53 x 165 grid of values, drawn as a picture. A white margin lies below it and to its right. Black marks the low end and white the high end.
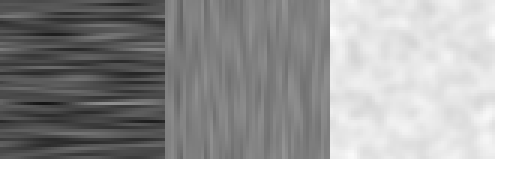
The table splits into one row of 3 panels. Panel 1,1: low, streaked across. Panel 1,2: middling, streaked downward, faint in contrast. Panel 1,3: very high, blotchy, faint in contrast.
